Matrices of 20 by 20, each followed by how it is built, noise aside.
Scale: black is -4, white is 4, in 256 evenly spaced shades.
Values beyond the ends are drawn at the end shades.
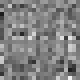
low rank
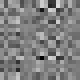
low rank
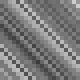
Toeplitz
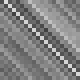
Toeplitz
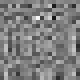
low rank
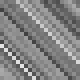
Toeplitz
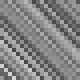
Toeplitz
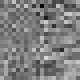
low rank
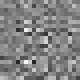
low rank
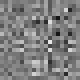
low rank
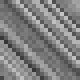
Toeplitz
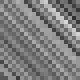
Toeplitz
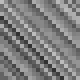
Toeplitz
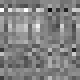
low rank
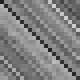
Toeplitz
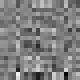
low rank
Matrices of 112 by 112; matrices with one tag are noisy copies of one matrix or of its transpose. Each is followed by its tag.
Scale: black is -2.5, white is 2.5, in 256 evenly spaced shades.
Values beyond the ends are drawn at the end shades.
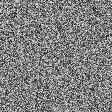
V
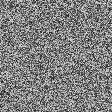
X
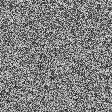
X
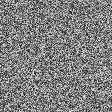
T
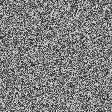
T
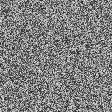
X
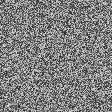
T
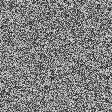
X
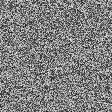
X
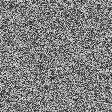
X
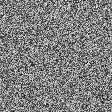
T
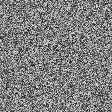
T
